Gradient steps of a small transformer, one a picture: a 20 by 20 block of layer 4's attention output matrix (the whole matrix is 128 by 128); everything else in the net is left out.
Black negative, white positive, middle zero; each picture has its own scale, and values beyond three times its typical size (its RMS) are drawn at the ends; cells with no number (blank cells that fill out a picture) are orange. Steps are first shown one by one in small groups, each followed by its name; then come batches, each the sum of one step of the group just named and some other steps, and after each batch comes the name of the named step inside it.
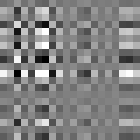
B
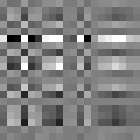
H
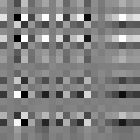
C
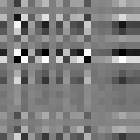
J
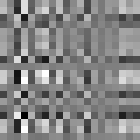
B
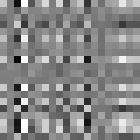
J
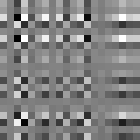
C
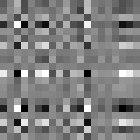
B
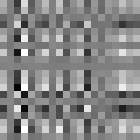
C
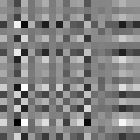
J
